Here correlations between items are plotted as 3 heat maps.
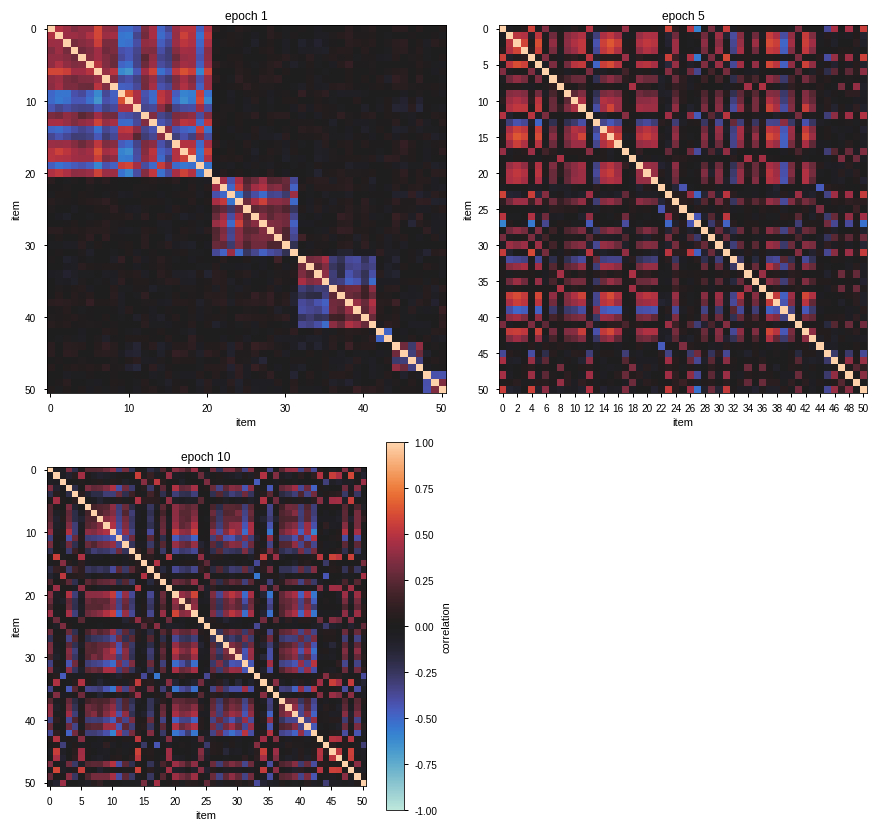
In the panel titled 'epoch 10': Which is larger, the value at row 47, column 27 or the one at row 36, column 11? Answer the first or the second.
the second
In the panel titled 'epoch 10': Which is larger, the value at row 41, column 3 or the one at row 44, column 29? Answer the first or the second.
the first
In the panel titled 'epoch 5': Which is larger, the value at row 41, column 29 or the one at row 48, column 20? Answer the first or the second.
the first
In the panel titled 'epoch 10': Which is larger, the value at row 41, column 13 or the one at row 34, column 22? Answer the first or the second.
the second
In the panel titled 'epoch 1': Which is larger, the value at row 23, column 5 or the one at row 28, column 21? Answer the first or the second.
the second
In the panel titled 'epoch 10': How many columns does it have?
51
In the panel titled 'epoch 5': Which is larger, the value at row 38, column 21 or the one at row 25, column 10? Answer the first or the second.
the first
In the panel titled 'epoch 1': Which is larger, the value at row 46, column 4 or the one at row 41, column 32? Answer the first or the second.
the first
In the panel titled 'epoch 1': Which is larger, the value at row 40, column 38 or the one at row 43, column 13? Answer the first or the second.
the first
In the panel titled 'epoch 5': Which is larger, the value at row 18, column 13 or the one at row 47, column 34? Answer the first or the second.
the second
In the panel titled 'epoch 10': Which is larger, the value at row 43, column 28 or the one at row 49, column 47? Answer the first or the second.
the second
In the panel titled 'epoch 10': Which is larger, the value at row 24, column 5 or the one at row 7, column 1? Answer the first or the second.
the first
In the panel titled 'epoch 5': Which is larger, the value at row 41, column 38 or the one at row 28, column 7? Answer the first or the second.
the second
